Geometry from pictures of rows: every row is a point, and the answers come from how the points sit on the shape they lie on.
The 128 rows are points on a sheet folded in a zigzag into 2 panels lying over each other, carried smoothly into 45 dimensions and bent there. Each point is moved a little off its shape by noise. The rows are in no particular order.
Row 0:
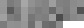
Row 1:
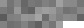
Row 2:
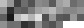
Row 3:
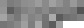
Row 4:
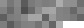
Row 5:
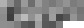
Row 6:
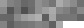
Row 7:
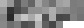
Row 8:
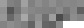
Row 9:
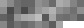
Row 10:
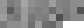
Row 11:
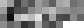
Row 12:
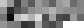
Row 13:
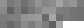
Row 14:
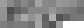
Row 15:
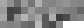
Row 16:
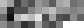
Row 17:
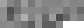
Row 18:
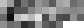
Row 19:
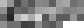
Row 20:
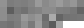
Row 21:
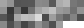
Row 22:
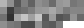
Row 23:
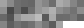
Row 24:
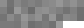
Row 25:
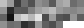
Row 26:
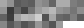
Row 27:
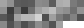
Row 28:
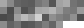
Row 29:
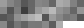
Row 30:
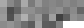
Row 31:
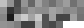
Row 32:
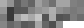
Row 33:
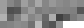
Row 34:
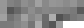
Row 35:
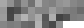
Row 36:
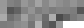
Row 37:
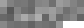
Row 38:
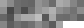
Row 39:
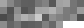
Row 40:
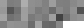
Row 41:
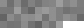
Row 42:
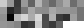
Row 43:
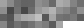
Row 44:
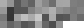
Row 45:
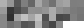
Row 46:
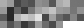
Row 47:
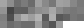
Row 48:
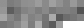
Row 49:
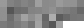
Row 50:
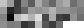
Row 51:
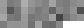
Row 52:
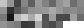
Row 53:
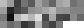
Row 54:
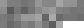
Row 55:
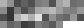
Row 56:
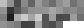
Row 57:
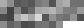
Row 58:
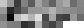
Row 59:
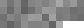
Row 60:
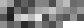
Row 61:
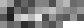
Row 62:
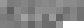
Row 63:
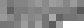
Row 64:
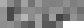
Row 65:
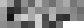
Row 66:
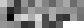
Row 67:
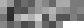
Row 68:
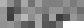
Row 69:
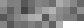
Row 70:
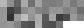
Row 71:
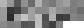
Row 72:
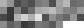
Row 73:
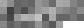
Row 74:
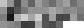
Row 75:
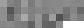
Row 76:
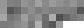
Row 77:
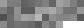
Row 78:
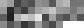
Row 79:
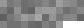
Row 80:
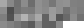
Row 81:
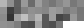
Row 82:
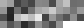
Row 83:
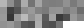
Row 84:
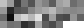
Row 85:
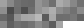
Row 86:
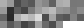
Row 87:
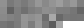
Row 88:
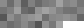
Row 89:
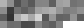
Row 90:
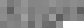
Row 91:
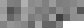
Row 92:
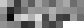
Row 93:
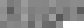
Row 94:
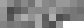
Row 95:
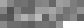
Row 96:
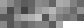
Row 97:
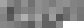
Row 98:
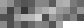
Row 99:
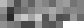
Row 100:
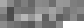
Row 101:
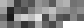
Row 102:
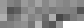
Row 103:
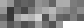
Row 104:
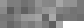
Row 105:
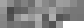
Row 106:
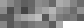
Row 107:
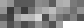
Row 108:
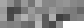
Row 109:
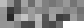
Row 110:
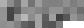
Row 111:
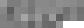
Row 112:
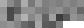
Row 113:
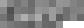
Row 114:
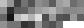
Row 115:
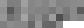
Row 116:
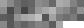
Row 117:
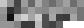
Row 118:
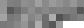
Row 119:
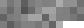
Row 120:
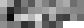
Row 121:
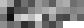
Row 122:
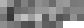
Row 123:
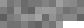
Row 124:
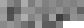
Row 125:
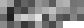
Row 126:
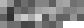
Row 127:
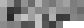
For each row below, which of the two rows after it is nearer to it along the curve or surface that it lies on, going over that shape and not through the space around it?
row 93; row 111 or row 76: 111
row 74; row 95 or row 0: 95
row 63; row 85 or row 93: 85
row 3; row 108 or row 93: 108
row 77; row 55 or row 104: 55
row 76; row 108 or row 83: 108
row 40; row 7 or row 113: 113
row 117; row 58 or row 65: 58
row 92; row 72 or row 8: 72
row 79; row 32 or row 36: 32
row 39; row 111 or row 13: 111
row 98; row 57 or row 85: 85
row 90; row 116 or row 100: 100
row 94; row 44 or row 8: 44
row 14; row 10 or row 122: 122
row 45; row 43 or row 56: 43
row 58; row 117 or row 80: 117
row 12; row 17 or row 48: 17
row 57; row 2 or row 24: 2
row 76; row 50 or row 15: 15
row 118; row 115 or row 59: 59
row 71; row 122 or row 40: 122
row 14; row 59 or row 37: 59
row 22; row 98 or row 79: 79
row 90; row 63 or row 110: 110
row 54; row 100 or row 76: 76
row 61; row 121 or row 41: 121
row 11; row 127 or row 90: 127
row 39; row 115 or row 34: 115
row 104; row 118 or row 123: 118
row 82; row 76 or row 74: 74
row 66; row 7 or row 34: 7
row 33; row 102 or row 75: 102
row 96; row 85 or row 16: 85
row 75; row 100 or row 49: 100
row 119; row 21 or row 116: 116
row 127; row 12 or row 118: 12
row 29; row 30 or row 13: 13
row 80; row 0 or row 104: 0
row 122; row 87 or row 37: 37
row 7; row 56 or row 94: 94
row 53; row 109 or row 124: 109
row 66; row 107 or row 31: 31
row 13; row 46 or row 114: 46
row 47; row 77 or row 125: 125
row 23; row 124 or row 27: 27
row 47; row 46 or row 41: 46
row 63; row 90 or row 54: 54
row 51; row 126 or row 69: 126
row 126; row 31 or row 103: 31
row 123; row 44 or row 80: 80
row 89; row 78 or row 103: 78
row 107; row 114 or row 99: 114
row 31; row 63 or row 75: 75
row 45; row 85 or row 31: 85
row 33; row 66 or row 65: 65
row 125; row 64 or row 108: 108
